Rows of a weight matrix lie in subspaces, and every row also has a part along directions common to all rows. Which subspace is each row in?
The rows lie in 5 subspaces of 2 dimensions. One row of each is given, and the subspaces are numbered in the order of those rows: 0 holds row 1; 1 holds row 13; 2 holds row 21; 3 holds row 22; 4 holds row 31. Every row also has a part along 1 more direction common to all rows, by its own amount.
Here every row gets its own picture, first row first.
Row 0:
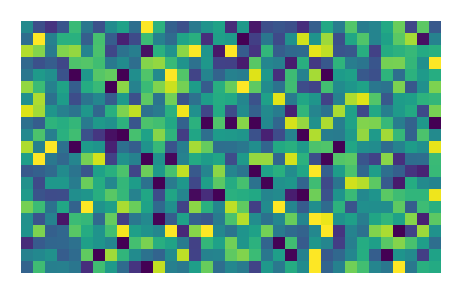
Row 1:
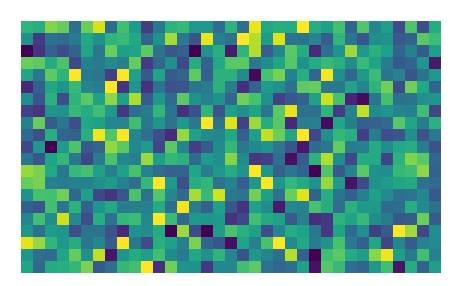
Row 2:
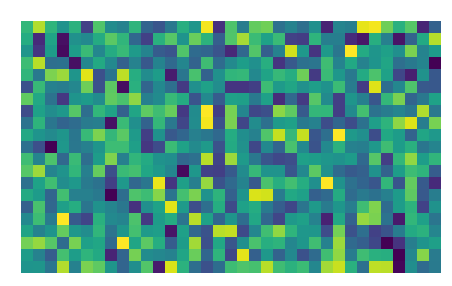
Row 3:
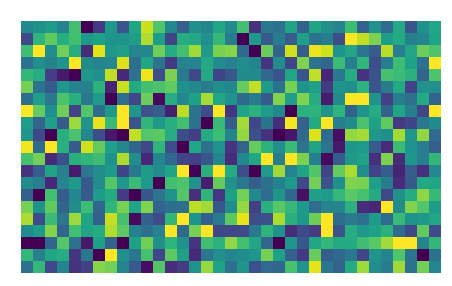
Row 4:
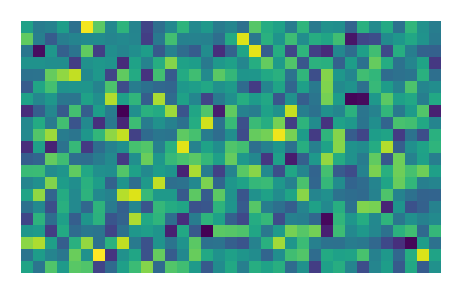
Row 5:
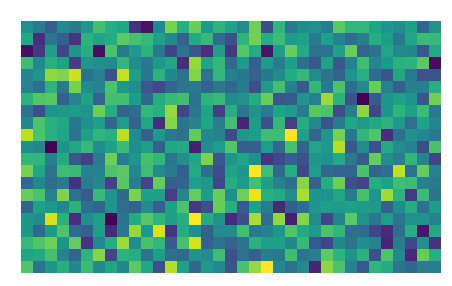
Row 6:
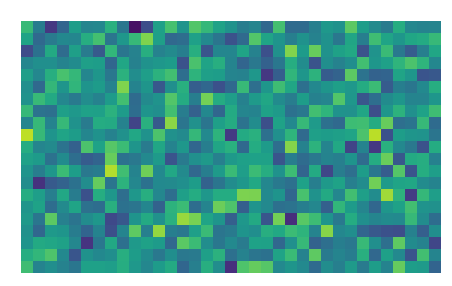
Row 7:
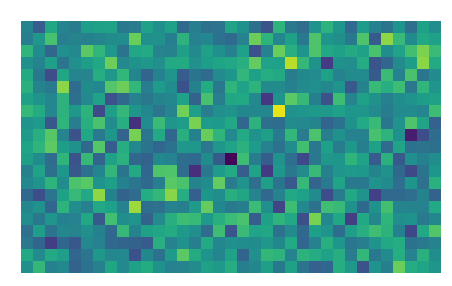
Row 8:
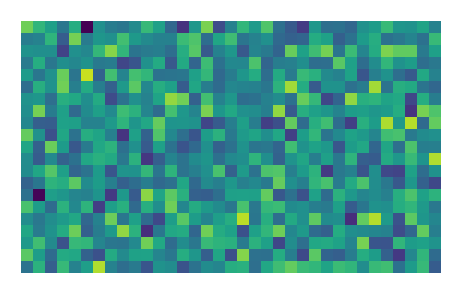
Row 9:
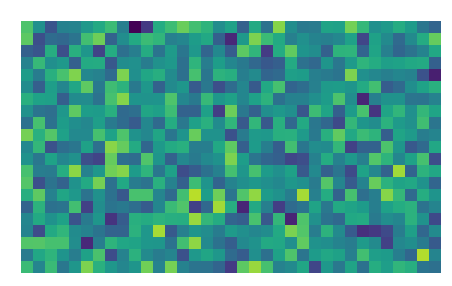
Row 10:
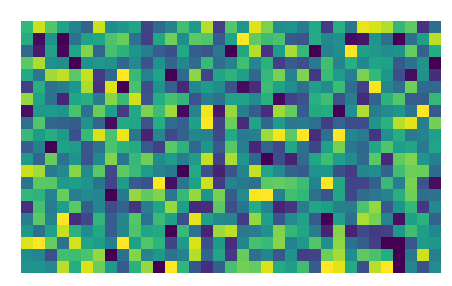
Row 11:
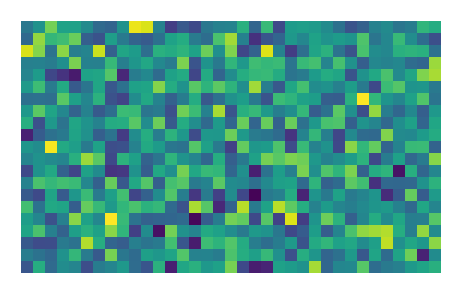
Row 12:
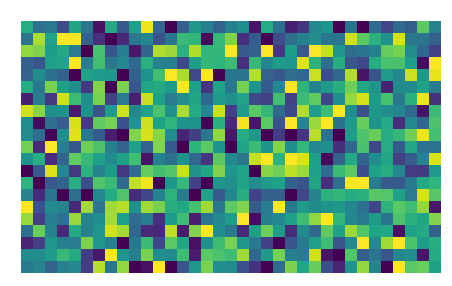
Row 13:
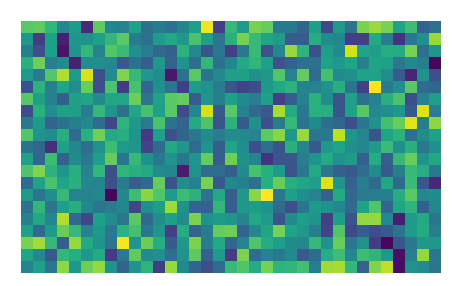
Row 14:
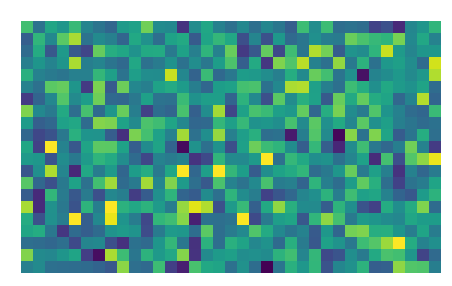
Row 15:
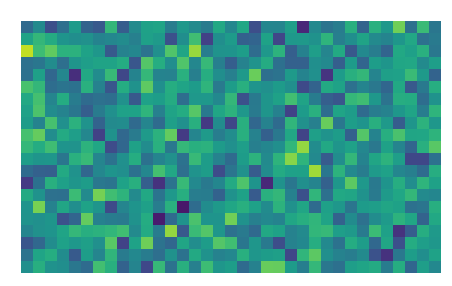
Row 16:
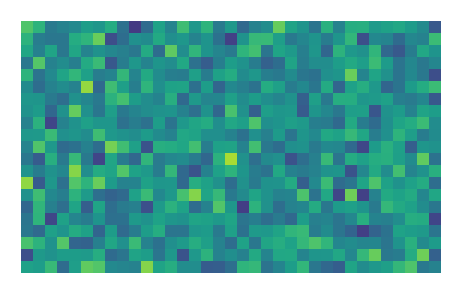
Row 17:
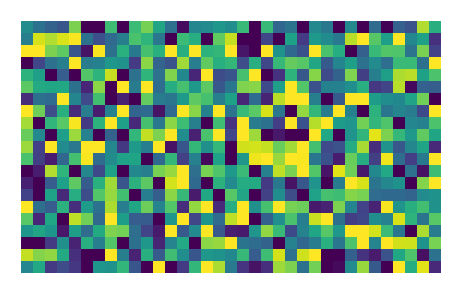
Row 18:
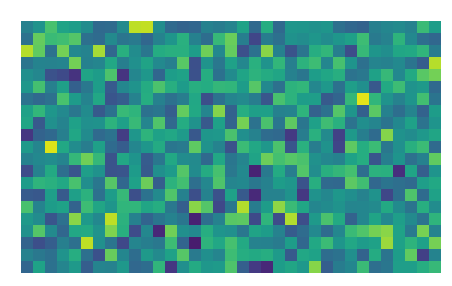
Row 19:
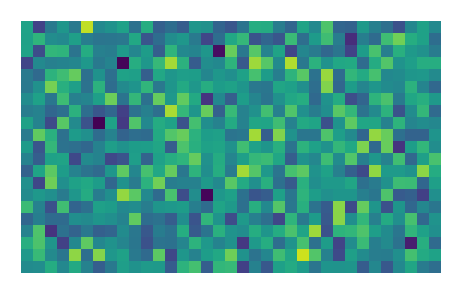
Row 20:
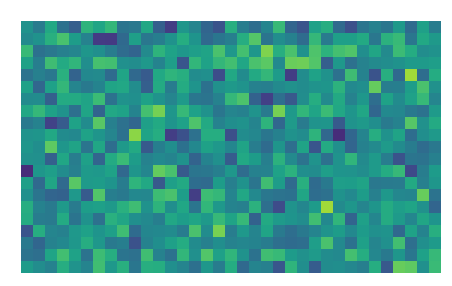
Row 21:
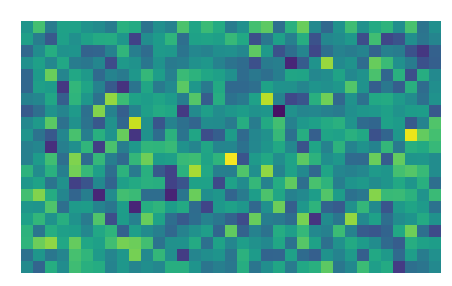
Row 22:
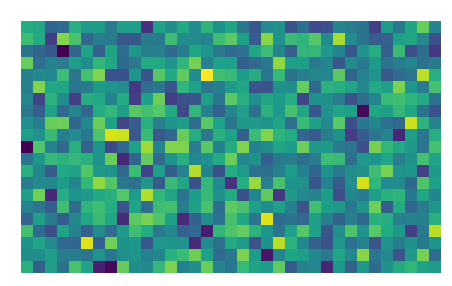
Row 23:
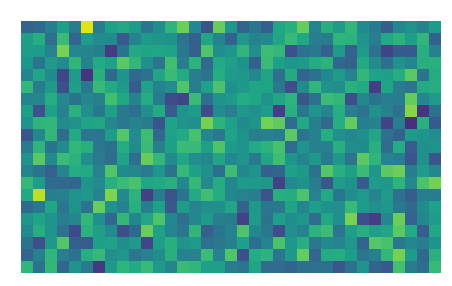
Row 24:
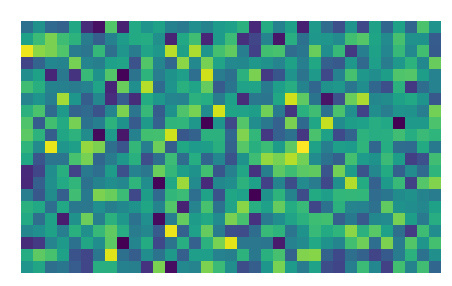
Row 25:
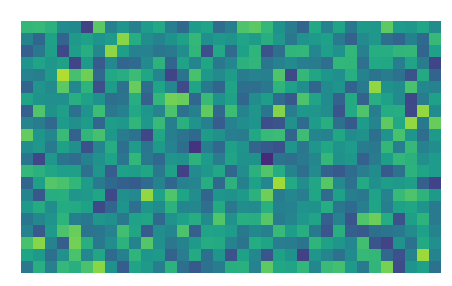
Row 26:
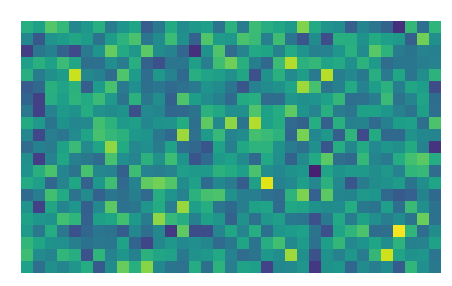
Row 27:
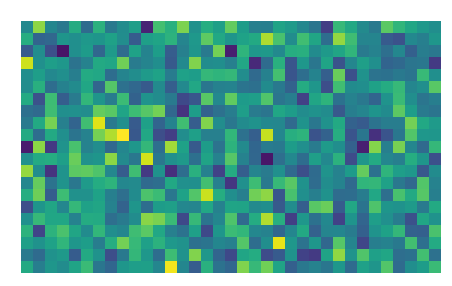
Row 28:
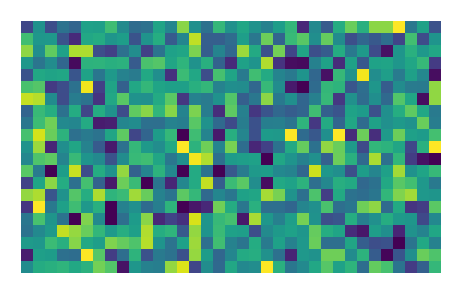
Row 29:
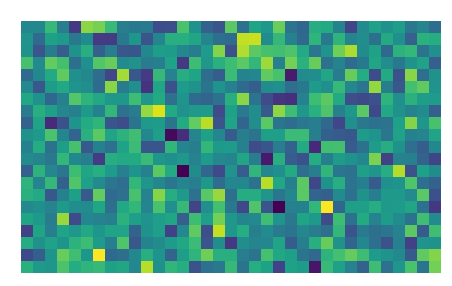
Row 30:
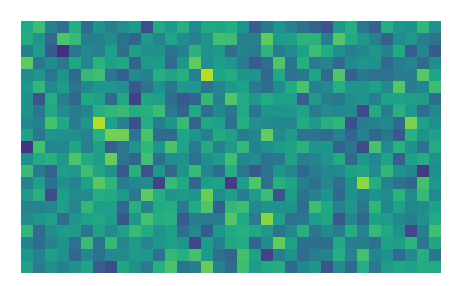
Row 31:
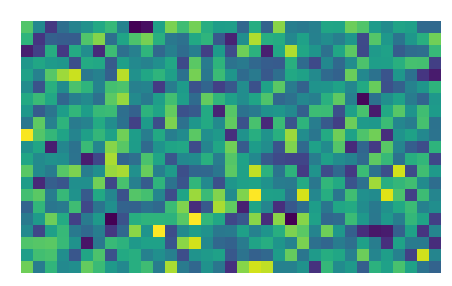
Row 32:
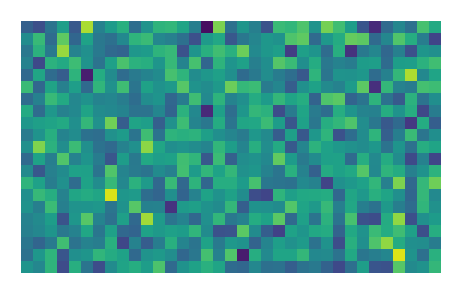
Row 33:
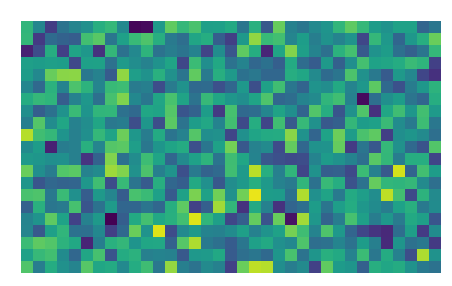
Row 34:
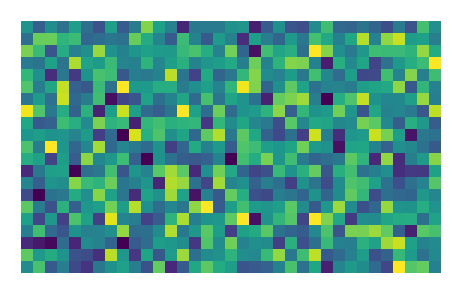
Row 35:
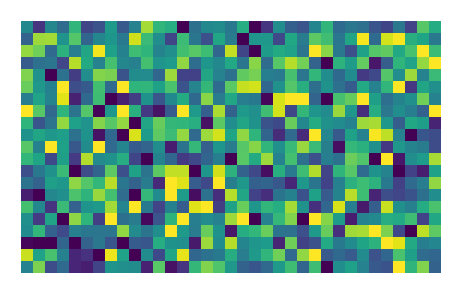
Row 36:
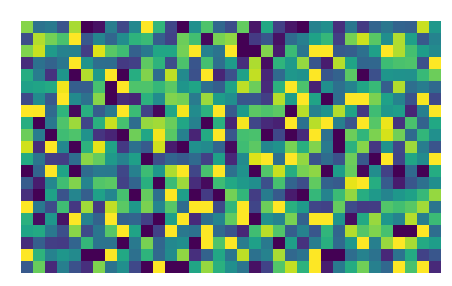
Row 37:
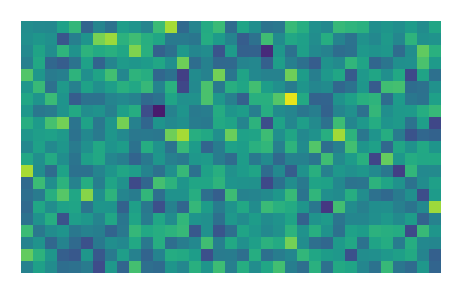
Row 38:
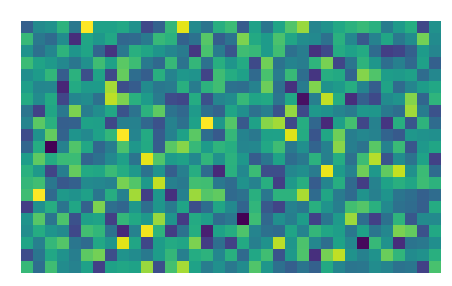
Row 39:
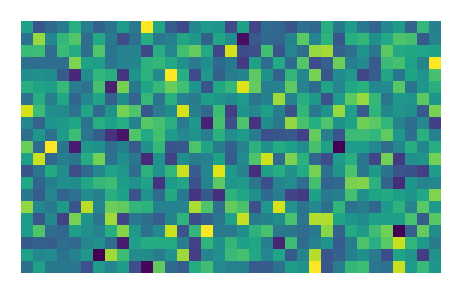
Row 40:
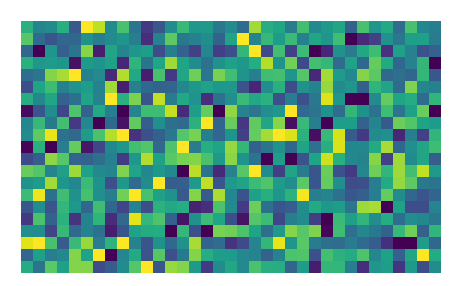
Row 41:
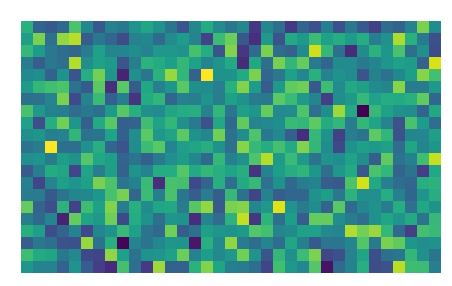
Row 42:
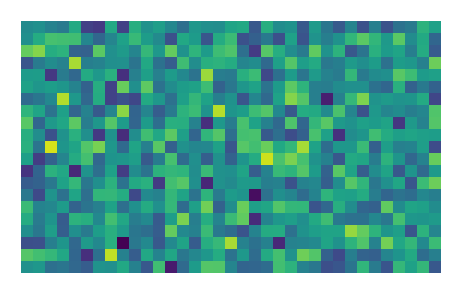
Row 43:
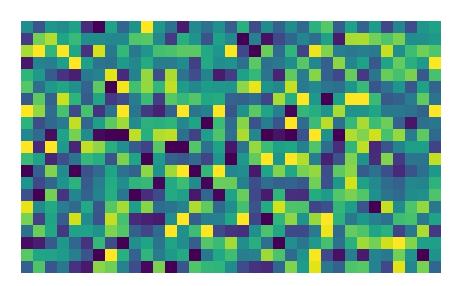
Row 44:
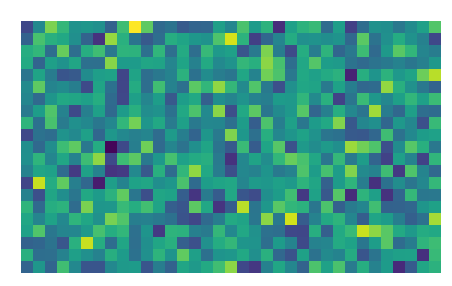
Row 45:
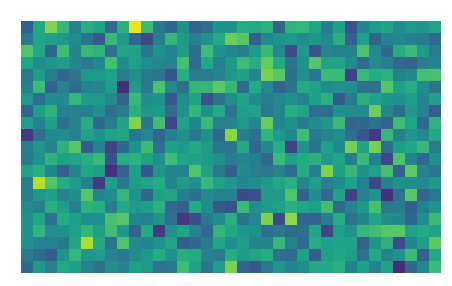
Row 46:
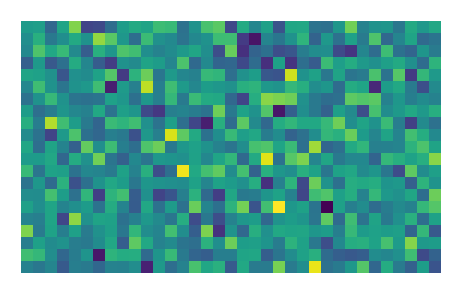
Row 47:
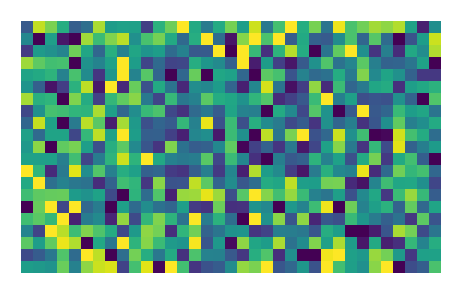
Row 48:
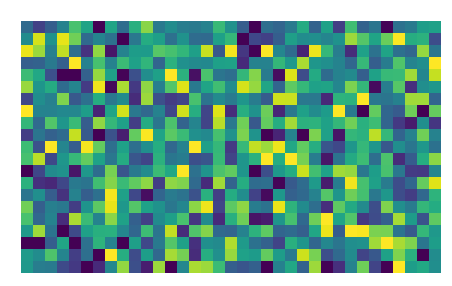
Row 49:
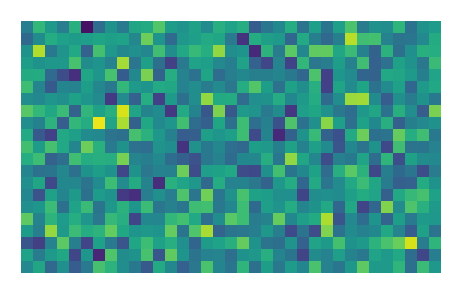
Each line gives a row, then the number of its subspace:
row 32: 1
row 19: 3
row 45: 4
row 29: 2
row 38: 1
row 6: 4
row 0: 0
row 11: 4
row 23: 1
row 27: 3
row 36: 1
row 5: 4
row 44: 4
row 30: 3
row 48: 1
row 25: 1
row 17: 0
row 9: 4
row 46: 2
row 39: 0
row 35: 2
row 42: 0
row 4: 3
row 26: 0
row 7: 2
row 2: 1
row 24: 0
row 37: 2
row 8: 1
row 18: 4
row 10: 1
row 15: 0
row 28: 0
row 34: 2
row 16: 4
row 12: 2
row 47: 3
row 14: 0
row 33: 4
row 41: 3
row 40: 3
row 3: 3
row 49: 3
